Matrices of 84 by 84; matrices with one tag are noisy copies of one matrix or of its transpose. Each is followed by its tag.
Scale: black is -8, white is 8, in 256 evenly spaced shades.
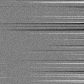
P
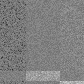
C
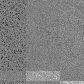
C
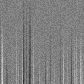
P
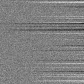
P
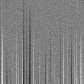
P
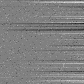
P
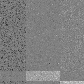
C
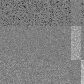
C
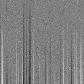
P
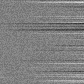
P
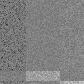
C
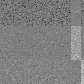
C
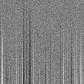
P
